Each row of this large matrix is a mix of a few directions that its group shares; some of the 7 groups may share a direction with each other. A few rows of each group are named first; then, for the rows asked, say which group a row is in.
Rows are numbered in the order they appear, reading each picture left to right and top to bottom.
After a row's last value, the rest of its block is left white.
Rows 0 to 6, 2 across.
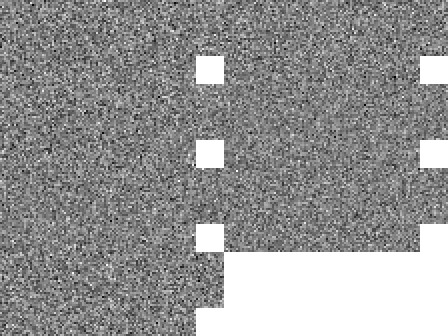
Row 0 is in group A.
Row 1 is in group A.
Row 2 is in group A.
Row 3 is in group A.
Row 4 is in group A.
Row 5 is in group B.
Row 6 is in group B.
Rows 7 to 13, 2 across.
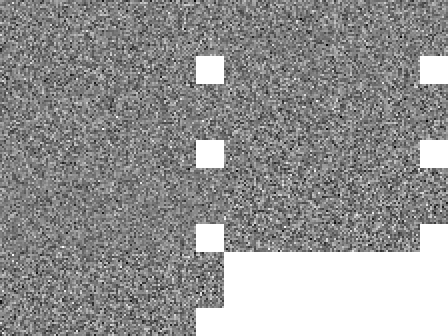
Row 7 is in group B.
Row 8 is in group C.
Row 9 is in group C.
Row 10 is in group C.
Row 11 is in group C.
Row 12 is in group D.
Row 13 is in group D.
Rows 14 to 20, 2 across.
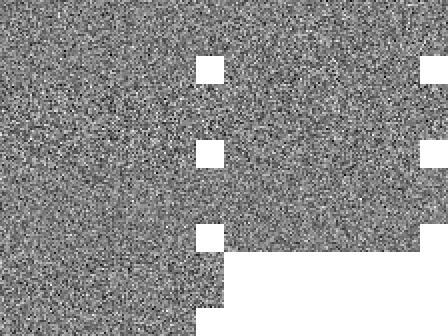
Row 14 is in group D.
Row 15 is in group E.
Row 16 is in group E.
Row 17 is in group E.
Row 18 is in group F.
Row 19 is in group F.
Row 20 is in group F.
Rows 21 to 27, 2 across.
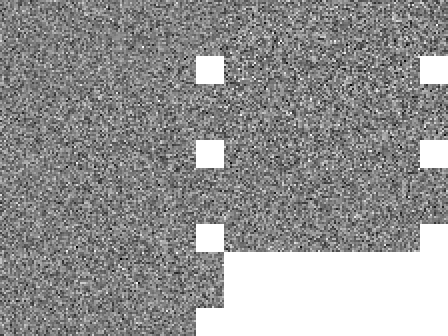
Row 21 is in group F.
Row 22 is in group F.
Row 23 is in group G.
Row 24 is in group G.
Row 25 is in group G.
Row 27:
F
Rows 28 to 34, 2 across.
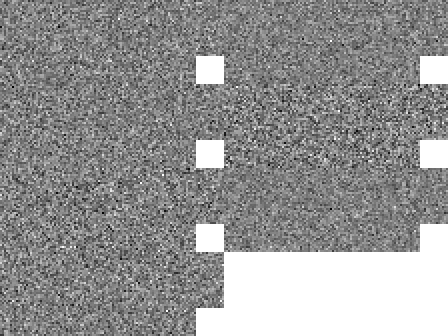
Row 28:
G
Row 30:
B
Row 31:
B
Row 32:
C
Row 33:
F
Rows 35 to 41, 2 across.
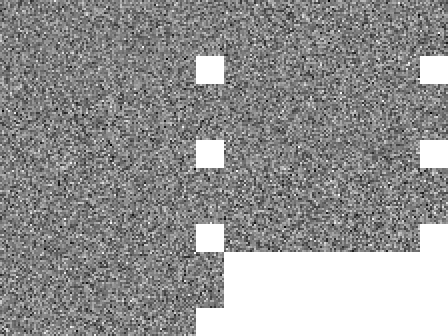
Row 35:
F
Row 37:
E
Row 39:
D
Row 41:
B
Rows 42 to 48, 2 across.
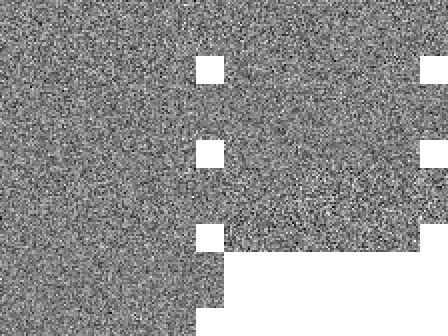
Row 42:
E
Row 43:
B
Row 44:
A
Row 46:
C
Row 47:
F
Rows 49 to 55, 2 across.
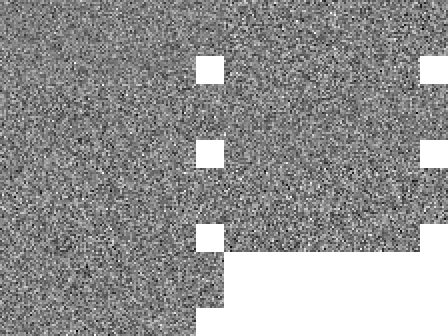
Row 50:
B
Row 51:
A
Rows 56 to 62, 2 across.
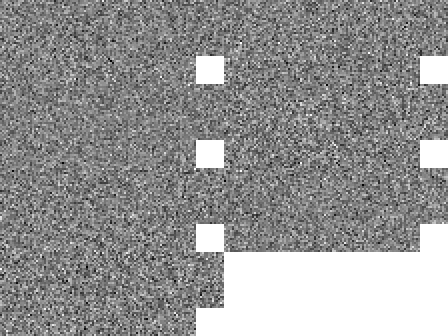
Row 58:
C
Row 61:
E
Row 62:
G
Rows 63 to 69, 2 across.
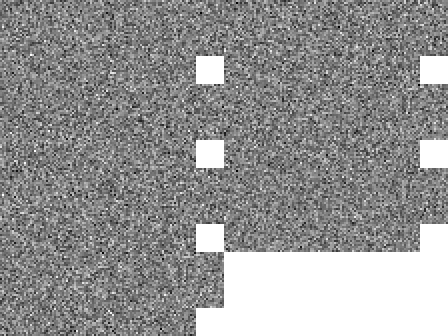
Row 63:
D
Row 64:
E
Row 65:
F
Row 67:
E
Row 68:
D
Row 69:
C
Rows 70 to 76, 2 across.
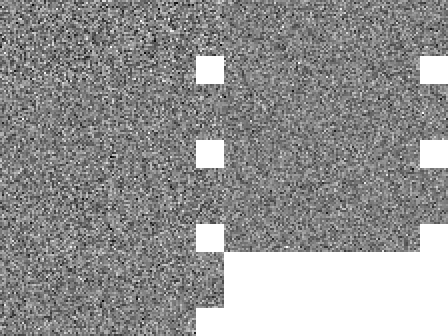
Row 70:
A
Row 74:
C
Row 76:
A
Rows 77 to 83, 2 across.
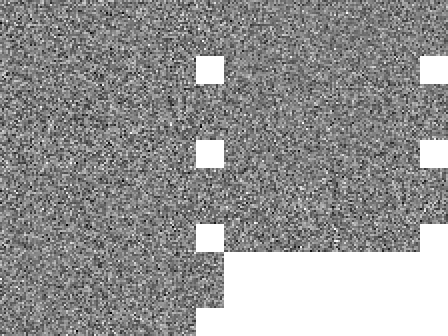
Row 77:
B
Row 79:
F
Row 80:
F
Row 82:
D
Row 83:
G
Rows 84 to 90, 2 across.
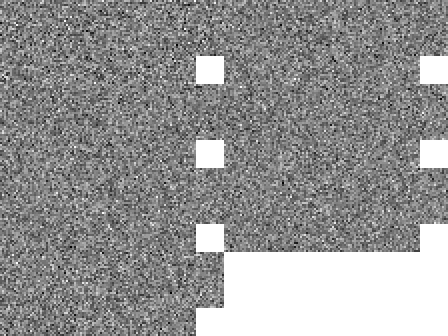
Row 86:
G
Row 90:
G
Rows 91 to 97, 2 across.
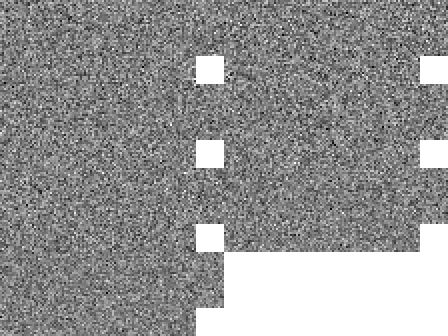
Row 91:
A
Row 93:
B
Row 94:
D
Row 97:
F
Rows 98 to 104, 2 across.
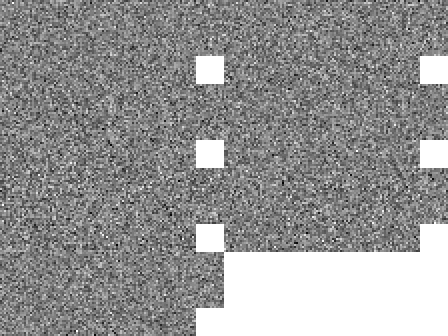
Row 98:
C
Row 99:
B
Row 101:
A
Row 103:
D
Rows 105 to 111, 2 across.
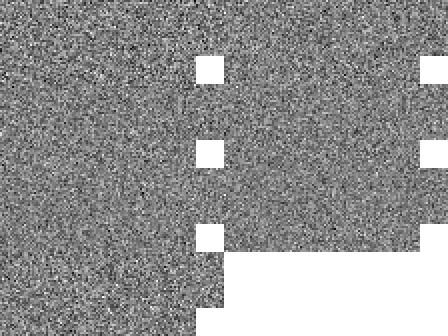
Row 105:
B
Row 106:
E
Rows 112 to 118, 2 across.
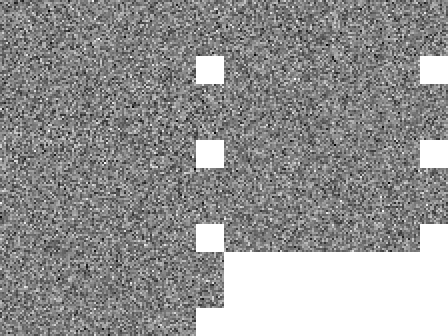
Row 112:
A
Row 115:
B
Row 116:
C
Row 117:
D
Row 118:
G
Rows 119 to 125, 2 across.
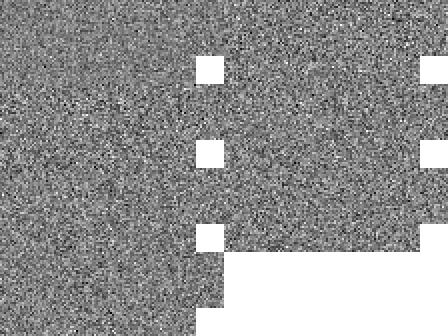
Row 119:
F
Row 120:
F
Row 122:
C
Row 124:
C
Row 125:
G
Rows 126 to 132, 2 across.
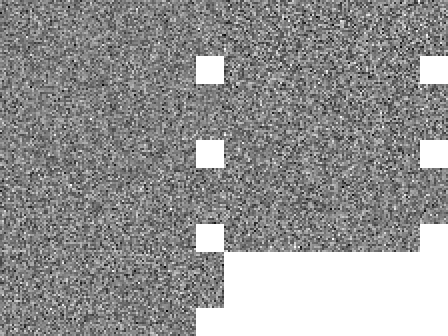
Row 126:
E
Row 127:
C
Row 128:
A
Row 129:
D
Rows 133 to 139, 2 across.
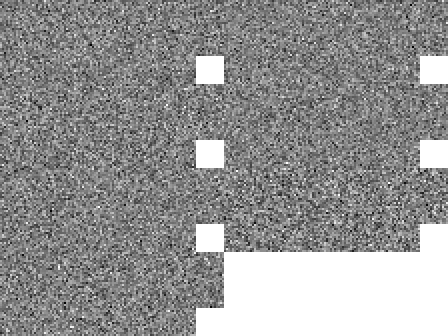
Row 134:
F
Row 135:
E
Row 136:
C
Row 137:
A
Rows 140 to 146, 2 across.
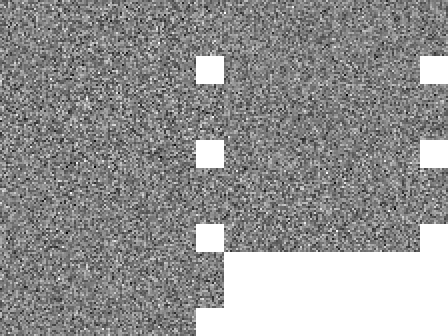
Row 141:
E
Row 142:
G
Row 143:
A
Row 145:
B
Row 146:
G
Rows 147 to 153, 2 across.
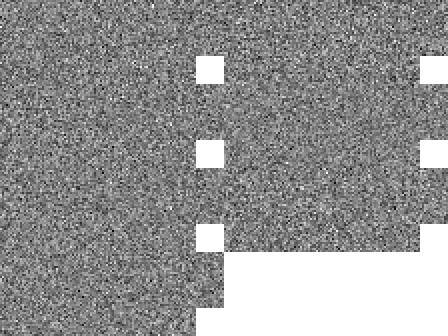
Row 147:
G
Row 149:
B
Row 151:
B
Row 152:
B
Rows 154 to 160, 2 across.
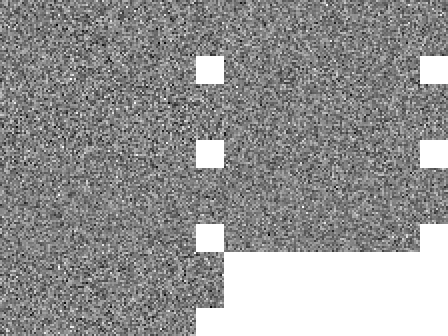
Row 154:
D
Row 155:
E
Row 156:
F
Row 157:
D
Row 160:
D
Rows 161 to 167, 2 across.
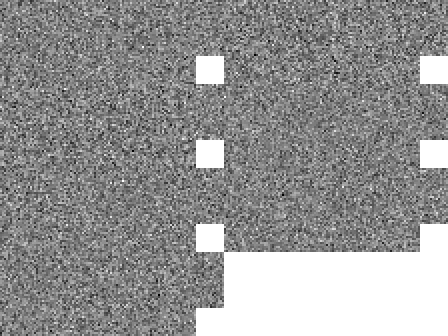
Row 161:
F
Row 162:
D
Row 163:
A
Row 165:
B
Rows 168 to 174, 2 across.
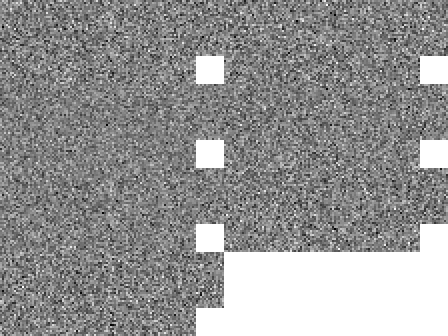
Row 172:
C
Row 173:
C
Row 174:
D
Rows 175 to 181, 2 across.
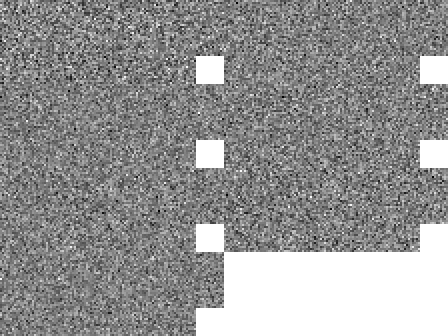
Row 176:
B
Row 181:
G
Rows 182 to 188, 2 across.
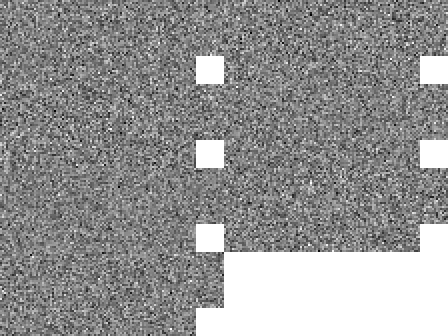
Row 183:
F
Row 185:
C
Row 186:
G
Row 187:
G
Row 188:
A
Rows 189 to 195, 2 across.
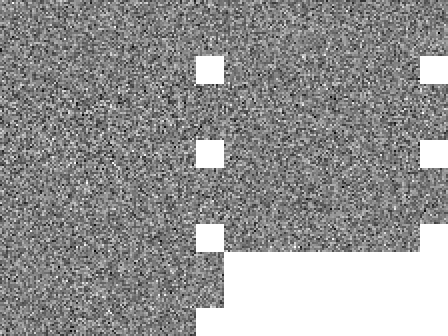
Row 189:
E
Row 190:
A
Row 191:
A
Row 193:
G
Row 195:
D
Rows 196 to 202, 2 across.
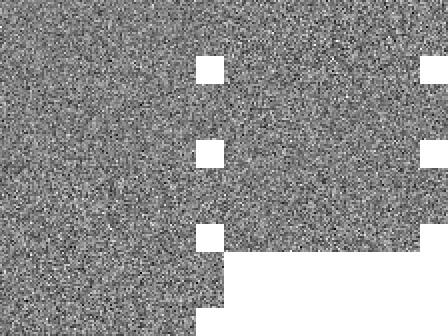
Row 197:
A
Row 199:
B
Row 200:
B
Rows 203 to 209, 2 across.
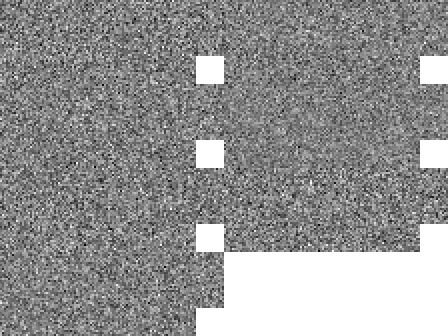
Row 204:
F
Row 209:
D
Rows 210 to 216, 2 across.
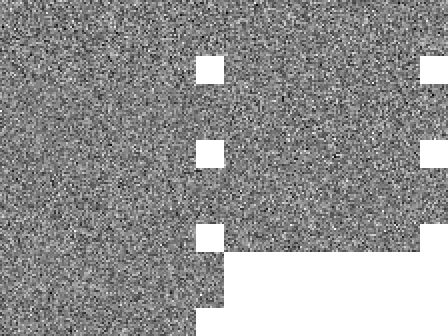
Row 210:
E
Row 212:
G
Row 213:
D
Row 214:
G
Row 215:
B
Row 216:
F
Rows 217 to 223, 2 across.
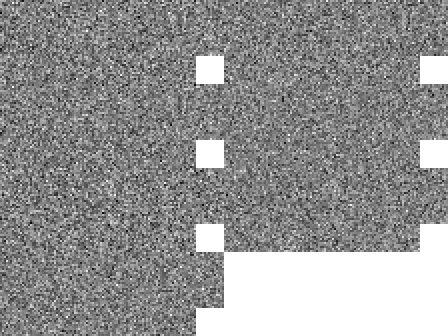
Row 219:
B
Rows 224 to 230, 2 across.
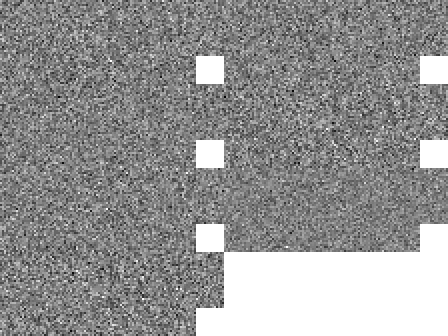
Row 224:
C
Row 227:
E
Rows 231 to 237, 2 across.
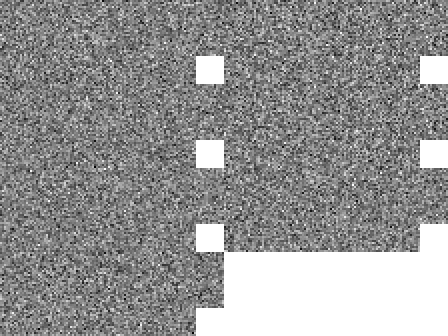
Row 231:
A
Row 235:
A
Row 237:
A
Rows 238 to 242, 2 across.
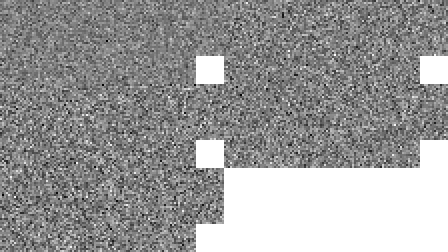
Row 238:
F
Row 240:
B
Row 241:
G
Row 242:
E
